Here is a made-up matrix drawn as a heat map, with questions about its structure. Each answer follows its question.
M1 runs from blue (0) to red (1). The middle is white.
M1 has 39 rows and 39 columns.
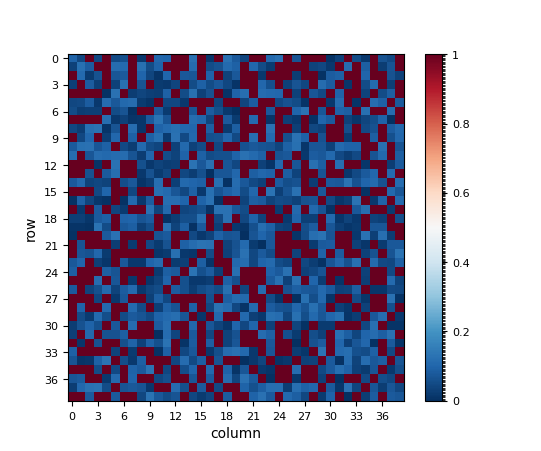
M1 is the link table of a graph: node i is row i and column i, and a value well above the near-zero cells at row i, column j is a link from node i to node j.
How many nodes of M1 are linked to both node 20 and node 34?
1
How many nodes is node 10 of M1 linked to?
8
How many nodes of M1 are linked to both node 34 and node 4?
0
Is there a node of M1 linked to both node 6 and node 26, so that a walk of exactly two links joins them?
yes
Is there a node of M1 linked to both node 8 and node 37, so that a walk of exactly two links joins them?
no
